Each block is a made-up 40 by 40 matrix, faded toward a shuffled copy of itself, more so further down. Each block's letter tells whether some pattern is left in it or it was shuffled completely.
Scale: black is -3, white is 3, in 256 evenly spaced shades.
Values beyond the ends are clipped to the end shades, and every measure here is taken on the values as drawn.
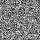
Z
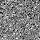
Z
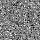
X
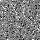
Z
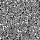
X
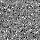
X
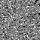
X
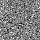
Z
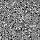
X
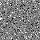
X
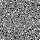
X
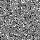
X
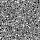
Z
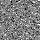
Z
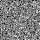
Z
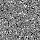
Z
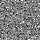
Z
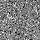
Z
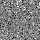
Z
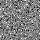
X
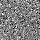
Z
